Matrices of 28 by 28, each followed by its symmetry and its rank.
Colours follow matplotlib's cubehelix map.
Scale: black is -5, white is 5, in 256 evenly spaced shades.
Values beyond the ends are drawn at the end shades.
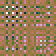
symmetric, rank two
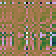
neither, rank two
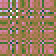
symmetric, rank two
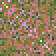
symmetric, full rank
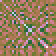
symmetric, rank five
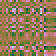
neither, rank two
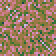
symmetric, full rank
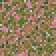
symmetric, full rank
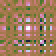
symmetric, rank two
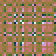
symmetric, rank two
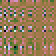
neither, rank two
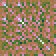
symmetric, rank five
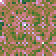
symmetric, rank five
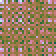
symmetric, rank three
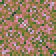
symmetric, full rank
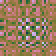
symmetric, rank three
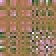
symmetric, rank three
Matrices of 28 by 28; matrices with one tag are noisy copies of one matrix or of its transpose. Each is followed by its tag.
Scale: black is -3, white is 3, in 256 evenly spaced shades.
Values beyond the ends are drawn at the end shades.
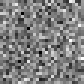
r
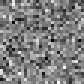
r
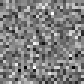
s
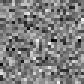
r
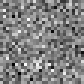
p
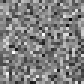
s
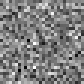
s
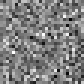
s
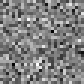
p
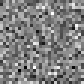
s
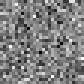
r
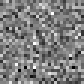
s
